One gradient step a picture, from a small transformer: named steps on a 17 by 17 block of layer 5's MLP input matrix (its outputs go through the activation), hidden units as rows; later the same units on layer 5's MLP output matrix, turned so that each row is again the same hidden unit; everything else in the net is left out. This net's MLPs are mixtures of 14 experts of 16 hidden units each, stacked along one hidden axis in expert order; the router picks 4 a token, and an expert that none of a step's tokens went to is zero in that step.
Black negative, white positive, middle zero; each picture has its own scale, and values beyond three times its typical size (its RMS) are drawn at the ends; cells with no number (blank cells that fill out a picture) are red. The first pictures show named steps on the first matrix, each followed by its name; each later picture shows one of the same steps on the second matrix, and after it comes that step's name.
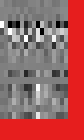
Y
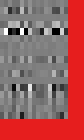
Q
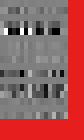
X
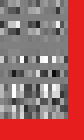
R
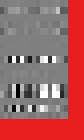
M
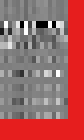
Y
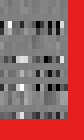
Q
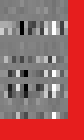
X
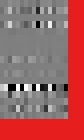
R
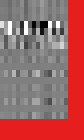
Y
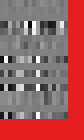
Q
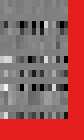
Q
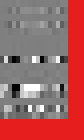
M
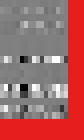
M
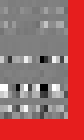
M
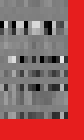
Q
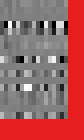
Q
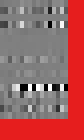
R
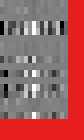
X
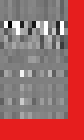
Y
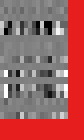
X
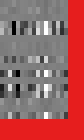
X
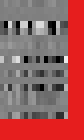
Q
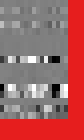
M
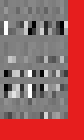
X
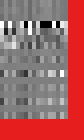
Y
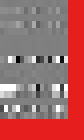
M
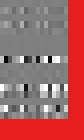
M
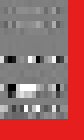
M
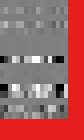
M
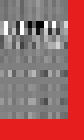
Y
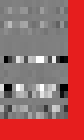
M
